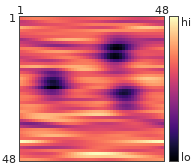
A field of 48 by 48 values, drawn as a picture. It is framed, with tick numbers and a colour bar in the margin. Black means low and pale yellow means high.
Three dips sink into the field. Most values sit high, with a long tail of low ones. Overall the values sit about 60% of the way up the scale.
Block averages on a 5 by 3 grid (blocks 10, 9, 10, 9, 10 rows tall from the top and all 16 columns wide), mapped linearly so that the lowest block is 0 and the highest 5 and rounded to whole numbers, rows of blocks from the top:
332
321
032
442
455
